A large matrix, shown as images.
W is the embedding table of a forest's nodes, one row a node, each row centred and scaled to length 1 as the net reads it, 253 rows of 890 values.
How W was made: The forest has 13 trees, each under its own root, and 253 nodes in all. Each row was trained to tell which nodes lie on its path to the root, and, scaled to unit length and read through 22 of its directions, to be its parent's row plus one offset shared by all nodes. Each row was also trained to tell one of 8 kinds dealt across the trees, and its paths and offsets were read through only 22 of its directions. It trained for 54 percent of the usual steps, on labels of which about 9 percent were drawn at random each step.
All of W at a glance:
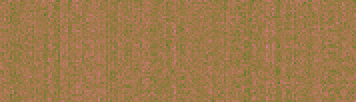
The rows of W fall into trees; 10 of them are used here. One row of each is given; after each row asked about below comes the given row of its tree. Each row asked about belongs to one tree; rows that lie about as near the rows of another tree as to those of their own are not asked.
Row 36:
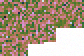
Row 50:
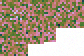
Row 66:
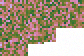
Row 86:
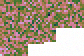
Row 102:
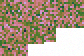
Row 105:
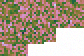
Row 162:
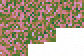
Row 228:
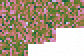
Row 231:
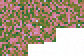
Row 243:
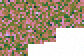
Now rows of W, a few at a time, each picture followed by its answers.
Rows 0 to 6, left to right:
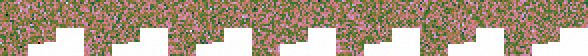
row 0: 50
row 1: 86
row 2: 50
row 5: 243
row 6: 50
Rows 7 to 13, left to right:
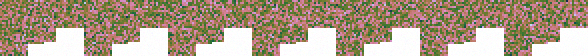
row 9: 105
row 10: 105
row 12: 228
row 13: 50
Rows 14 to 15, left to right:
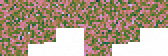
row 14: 86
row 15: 36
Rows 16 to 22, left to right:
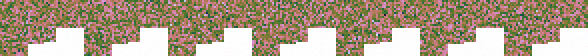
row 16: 243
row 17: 50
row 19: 50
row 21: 50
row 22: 231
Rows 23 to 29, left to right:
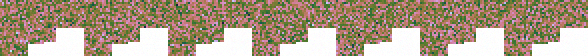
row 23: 66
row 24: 36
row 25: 102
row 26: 105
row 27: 228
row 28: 243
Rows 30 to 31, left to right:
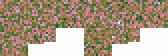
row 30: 231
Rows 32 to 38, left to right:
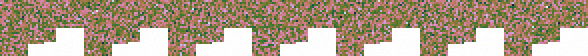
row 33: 86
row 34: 86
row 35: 243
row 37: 231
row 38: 102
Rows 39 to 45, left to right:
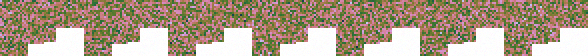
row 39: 86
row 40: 105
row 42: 50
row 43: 50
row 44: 105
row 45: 243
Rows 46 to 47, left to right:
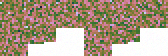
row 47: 102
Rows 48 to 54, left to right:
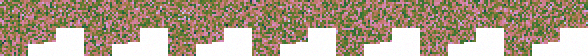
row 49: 36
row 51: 86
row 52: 36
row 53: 105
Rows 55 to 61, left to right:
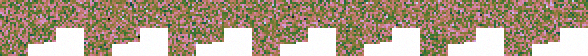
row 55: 105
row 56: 243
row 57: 86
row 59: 243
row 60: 50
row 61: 86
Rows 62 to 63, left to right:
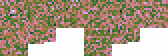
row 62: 66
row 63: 105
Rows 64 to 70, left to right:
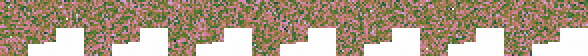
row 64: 231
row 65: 86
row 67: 243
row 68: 243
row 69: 66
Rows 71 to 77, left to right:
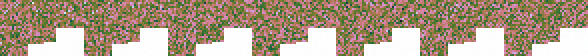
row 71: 50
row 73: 105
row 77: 228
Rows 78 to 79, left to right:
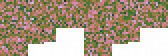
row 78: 231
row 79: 86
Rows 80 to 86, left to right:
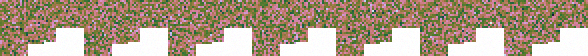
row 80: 66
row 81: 50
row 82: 228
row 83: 105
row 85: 231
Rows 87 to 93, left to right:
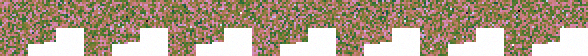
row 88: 231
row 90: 102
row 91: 50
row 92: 86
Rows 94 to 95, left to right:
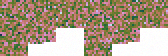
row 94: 228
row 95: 66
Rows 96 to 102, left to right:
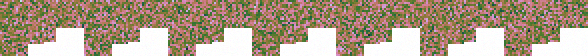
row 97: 243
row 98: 102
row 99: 162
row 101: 243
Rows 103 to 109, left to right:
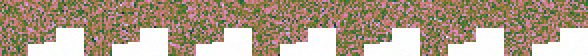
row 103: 243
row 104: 86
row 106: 66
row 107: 86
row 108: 228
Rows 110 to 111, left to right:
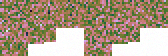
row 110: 36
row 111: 36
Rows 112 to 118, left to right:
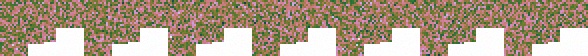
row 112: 162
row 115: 231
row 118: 86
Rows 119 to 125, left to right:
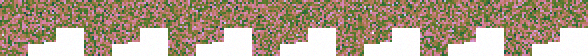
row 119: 36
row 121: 66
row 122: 228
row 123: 243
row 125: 66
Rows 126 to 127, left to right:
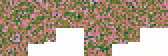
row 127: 243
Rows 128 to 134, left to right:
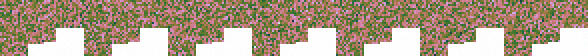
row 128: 162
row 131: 105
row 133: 162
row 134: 86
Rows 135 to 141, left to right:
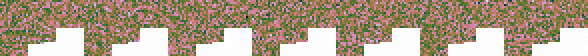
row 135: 86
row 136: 66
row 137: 86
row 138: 86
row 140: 243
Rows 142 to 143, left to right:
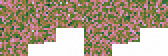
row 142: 66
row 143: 231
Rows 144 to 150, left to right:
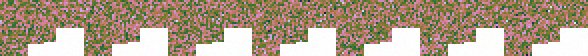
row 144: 105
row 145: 243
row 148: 243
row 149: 86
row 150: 36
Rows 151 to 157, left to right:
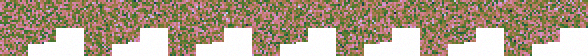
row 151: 231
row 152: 66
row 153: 50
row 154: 86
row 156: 243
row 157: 66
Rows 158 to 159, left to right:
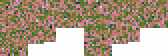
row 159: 243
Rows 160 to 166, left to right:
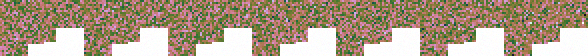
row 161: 50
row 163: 228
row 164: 50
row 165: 162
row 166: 36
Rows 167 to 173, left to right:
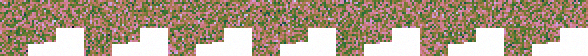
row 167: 36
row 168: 243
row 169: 243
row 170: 36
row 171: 66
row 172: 162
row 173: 243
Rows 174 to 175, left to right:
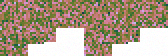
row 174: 50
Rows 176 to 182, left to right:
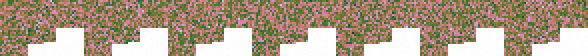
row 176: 105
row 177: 105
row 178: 162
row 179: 50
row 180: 162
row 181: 50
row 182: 86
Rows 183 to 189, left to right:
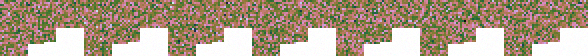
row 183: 86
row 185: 243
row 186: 86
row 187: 105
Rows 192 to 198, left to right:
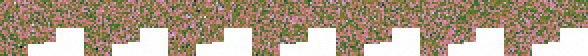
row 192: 50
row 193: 162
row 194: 36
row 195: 105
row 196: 243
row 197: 228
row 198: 86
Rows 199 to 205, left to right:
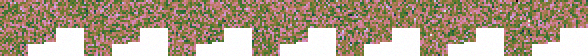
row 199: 36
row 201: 105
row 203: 36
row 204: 105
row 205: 36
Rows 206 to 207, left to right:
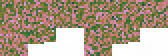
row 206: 102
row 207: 243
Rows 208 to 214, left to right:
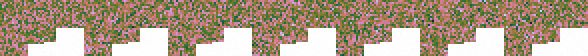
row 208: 102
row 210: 243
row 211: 86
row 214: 228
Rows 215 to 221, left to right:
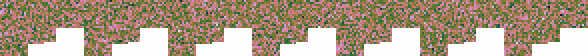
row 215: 243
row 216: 66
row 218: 66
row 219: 228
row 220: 162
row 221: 102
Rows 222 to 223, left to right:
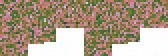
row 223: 86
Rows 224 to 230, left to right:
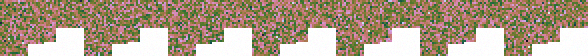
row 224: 243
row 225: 162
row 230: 228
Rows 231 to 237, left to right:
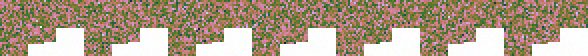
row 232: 36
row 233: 231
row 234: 66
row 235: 105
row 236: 36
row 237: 86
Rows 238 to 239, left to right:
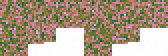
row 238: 243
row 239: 162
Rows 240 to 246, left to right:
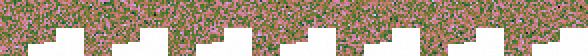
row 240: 86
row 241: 36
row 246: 162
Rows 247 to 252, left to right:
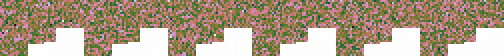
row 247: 86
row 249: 36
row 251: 243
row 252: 86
